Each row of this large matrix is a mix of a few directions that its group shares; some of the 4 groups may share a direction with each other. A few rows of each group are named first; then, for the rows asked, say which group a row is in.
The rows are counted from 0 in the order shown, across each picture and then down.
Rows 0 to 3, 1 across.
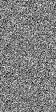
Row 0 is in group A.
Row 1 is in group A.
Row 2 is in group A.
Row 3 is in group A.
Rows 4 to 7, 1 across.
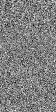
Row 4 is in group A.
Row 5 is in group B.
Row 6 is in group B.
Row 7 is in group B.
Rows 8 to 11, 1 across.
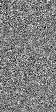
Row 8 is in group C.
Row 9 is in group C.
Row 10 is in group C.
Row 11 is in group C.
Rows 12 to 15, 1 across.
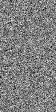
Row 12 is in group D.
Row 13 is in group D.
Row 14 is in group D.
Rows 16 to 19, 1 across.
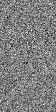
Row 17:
B
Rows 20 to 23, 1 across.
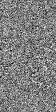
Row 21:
D
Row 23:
B
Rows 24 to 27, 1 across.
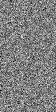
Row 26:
C
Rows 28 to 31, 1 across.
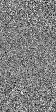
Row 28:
B
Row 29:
B
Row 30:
B
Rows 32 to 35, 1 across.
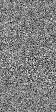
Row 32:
C
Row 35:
A
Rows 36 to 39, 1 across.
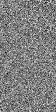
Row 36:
B
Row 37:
B
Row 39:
A
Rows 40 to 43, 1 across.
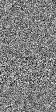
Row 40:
A
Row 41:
C
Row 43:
C
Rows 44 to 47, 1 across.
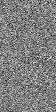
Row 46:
B
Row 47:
B
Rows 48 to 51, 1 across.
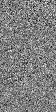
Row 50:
D
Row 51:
A
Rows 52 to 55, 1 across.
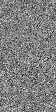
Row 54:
B
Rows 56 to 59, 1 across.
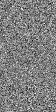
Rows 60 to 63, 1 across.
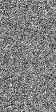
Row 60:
D
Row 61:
A
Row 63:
D
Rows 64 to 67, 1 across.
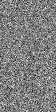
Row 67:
A
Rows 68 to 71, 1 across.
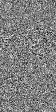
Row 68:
A
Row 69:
D
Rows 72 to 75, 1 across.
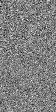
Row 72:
C
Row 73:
C
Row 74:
B
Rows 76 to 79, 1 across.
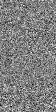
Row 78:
A
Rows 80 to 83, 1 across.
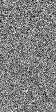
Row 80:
D
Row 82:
B
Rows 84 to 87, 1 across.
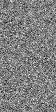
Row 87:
C
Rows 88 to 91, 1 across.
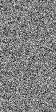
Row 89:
D
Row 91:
D
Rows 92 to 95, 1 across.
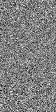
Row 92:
C
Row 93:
C
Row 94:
B
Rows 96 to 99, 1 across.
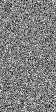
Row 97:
A
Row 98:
B
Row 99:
C
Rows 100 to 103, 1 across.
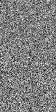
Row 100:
C
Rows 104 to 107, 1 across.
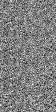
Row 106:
C
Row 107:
D
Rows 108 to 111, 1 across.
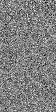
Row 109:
D
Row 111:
B
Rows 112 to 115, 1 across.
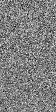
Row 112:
B
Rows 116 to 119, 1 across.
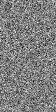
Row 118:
A
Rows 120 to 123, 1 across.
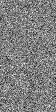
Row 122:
A
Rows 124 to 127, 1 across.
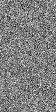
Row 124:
B
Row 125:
A
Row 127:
B
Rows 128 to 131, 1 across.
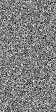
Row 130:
A
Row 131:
A
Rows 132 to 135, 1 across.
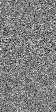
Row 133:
D
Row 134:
C
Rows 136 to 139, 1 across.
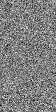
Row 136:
A
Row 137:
A
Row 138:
B
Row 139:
D
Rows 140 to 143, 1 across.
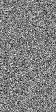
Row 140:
D
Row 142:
C
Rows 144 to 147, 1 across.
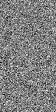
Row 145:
A
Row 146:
C
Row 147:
A
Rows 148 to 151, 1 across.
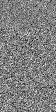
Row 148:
B
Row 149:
B
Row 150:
C
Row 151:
A
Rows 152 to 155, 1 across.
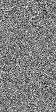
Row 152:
D
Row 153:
A
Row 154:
D
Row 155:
B
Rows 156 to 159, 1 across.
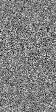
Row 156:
A
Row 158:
B
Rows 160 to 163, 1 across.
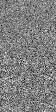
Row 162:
C
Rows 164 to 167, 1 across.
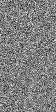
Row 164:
B
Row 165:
C
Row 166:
C
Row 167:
C
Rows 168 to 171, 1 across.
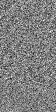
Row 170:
D
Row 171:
B
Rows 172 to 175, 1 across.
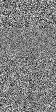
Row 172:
D
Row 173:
B
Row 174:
A
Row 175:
C
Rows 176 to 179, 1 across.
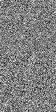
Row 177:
A
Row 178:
C
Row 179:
A
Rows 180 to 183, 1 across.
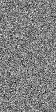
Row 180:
B
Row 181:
C
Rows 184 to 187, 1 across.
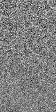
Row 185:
C
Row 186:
B
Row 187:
B
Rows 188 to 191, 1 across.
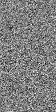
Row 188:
B
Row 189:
C
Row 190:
C
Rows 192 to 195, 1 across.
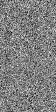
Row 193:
A
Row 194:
A
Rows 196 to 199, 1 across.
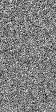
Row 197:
C
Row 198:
B
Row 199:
D
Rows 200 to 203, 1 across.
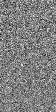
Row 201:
C
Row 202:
A
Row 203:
A
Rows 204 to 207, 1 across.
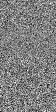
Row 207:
C
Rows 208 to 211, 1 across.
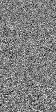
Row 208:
B
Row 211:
D
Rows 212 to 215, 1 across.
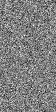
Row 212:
A
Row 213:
A
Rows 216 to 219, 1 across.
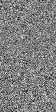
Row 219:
D
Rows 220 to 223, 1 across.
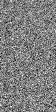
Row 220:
D
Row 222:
C
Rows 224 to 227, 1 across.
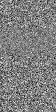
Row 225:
B
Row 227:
D
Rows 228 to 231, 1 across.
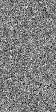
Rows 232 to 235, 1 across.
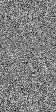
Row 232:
B
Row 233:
B
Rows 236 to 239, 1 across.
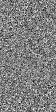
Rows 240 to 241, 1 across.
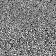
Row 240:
B
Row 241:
B
